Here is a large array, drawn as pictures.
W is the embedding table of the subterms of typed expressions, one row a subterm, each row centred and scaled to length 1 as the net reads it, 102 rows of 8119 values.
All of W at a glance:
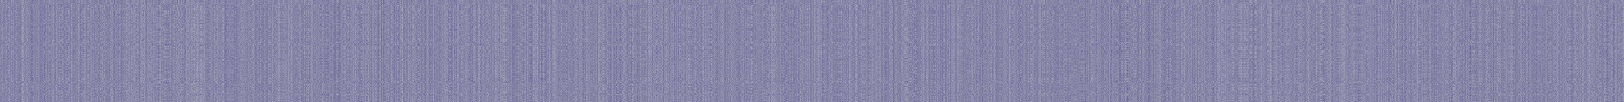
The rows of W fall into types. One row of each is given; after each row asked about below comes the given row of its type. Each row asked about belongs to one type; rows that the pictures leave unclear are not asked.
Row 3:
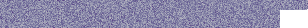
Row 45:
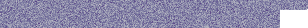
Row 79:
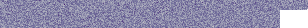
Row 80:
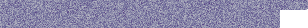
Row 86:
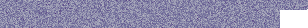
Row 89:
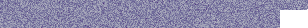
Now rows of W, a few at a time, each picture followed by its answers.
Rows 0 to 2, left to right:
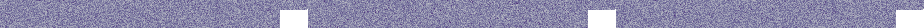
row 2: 45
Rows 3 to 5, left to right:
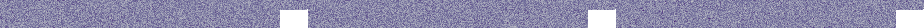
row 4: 45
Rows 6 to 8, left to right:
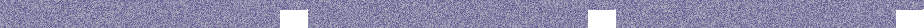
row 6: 80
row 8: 86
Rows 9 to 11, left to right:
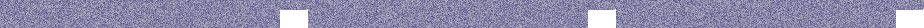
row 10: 80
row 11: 79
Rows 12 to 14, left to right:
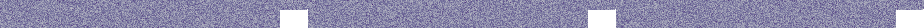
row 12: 89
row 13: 79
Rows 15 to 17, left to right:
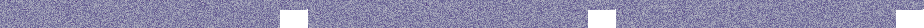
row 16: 79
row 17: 86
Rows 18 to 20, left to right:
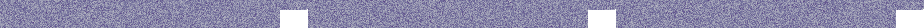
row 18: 80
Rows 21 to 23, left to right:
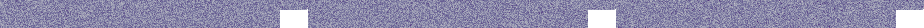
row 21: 79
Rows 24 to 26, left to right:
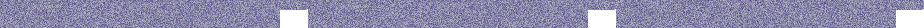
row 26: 80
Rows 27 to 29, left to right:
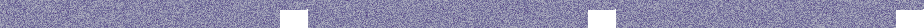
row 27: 80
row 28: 45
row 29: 89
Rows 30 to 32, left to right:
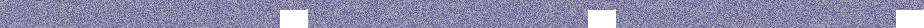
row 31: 86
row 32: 89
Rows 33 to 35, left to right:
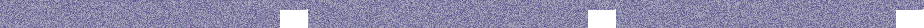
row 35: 79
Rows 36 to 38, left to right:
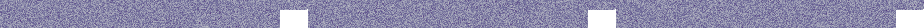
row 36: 45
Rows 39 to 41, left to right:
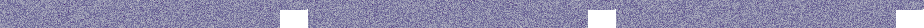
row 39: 80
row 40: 3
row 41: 80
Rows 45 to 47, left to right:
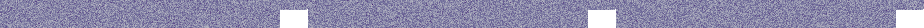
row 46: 79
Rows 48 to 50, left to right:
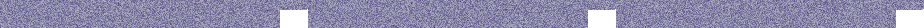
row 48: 79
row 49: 89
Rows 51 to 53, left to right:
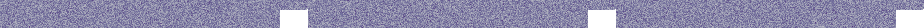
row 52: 79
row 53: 45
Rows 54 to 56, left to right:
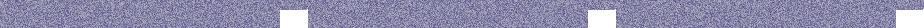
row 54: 79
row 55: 89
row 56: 79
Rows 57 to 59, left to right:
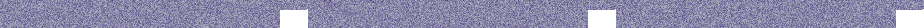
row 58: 86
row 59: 86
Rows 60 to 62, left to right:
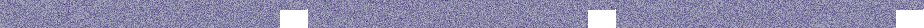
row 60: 80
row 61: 89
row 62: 89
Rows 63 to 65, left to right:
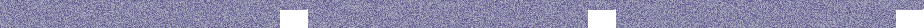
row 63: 79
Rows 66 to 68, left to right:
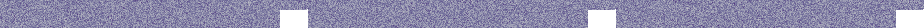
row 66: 3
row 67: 89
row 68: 89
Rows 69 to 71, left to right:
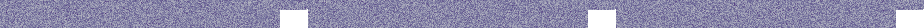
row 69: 3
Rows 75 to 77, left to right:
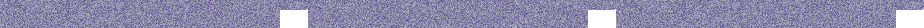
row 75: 80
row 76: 89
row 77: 80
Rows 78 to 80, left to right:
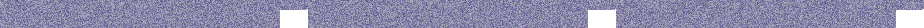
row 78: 79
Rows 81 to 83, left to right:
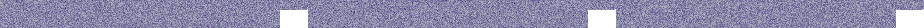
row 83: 86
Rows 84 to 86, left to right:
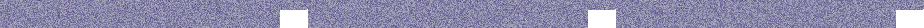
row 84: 45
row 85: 89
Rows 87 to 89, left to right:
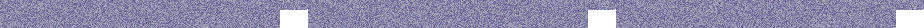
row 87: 89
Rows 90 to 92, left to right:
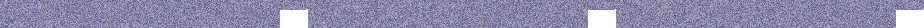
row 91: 86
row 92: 80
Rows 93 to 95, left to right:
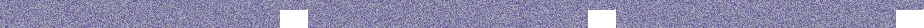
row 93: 3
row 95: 79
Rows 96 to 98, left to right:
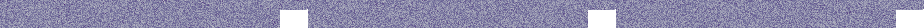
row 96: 3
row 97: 89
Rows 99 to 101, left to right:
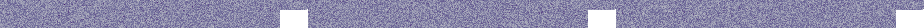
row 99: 80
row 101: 86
